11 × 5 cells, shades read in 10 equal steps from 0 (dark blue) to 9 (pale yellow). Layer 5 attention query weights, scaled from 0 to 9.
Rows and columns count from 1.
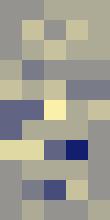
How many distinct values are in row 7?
3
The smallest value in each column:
3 3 2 0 4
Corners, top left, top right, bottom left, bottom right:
5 6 5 6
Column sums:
57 61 61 58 60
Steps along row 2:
up down up down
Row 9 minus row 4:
-1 2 1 1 0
